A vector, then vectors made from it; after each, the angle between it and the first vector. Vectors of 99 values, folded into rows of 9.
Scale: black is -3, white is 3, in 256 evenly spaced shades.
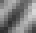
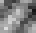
nearly opposite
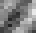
nearly parallel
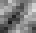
nearly parallel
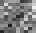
partly aligned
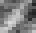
nearly opposite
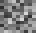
orthogonal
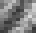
nearly parallel
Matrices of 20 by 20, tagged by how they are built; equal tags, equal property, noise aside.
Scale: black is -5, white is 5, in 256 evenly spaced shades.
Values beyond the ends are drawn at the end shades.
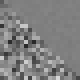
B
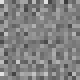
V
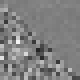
B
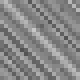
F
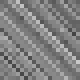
F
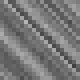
F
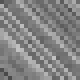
F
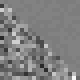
B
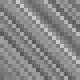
F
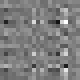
V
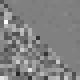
B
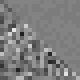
B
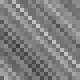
F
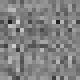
V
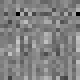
V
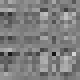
V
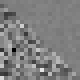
B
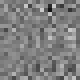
V
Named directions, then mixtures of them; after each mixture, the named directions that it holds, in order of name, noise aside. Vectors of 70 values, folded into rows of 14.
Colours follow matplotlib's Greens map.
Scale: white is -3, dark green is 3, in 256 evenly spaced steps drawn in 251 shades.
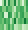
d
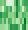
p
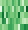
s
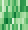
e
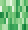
p, s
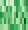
d, p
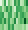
d, p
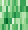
e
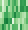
e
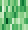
e, s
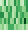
d, p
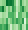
p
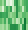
p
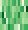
d, s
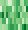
p, s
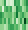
d, p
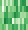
e, p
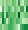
s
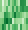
e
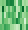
p, s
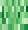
s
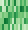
d, e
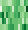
p, s
